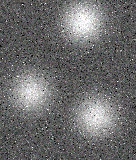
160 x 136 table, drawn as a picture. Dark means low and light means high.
Odd rows or columns: none. Bumps: three. Mirror symmetry: none. Seam: none.
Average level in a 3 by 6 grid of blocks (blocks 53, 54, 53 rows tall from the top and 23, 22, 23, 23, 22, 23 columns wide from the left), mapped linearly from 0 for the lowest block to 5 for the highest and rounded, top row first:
001520 / 241110 / 010231
